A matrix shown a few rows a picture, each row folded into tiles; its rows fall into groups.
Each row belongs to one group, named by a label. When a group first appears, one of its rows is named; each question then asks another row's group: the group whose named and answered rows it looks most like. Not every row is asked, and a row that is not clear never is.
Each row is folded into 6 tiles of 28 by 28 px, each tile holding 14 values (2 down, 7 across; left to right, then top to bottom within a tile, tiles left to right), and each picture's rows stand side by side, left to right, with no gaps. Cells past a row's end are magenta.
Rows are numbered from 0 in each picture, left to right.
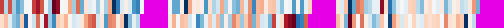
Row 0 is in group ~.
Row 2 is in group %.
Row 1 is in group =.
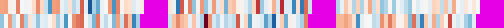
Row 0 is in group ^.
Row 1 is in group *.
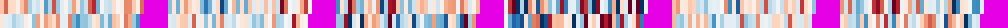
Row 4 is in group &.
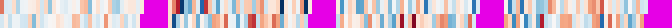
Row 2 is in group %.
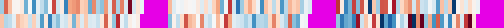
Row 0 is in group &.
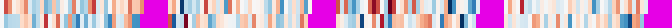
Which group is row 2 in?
~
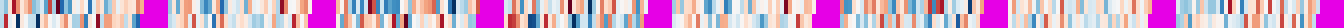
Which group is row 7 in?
&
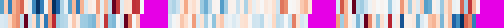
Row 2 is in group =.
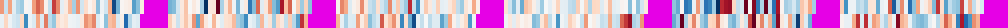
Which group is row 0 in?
~
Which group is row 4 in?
&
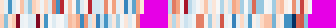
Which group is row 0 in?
*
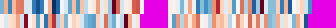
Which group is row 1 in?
&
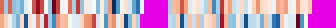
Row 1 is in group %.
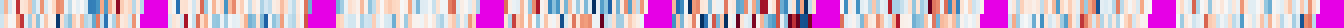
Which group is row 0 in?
^
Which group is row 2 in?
^
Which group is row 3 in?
^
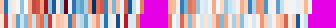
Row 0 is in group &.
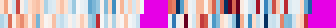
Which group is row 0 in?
^
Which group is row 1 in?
*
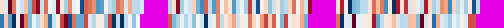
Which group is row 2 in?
*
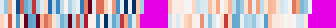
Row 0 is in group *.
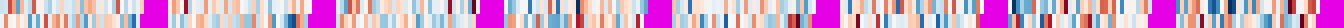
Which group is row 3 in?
%
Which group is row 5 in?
*
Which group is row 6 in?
&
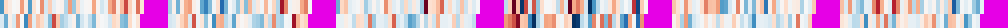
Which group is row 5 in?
~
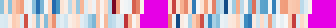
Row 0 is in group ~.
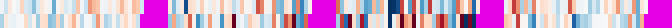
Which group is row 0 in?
%
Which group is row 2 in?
%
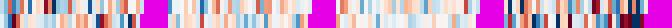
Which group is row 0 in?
%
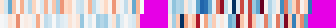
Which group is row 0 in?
*
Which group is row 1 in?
&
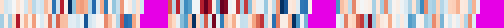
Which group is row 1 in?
~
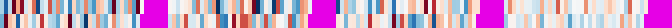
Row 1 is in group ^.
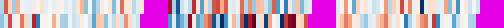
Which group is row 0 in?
^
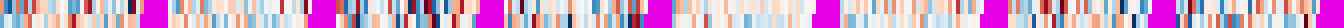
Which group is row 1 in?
*
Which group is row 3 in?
=
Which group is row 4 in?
^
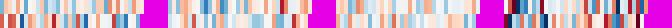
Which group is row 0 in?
=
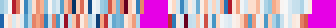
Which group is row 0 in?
%
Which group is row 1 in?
*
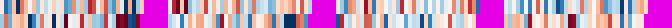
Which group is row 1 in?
=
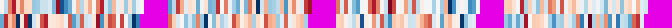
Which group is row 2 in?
~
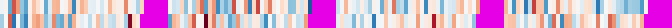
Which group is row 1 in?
*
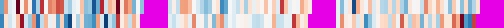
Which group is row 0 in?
^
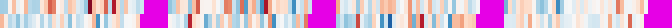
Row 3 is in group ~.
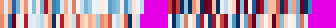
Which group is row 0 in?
%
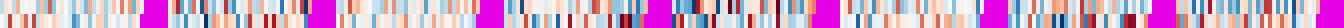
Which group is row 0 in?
^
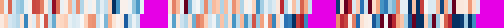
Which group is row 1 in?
=
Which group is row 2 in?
=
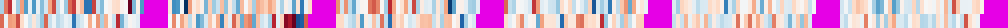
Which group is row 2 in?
~
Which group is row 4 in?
%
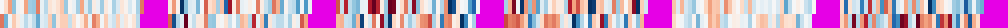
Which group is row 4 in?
~
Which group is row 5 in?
%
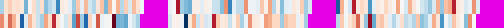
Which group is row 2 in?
^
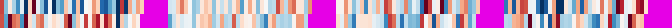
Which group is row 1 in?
%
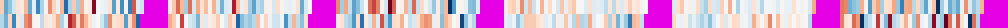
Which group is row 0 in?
&
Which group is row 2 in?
~
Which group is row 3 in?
=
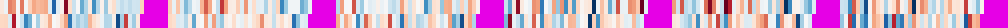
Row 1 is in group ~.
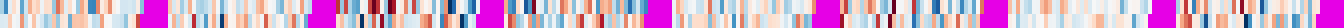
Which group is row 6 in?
~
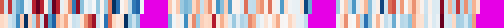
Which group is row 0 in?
~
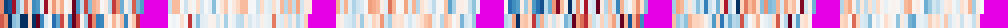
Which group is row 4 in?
&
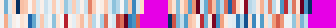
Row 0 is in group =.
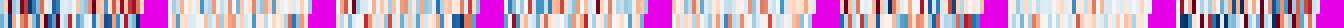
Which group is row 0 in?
%
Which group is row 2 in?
=
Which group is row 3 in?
&
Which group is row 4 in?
%
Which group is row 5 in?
^
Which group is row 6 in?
&
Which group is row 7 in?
&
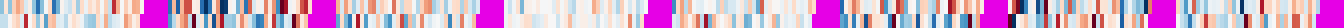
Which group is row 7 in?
&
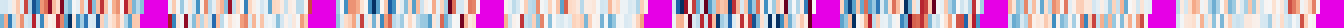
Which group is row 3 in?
*
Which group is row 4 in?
*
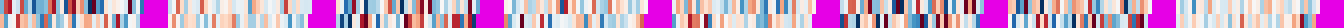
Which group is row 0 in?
&
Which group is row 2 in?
&
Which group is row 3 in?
*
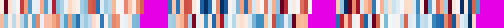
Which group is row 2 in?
*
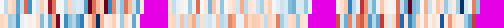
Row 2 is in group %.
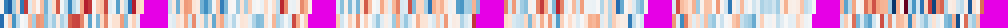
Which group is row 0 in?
&
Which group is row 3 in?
~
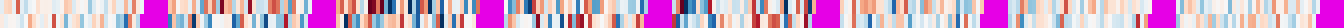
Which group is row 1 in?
^
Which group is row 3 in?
%
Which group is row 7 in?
%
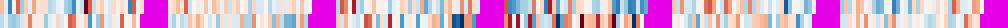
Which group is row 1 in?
=
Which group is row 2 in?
=
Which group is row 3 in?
%
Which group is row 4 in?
~
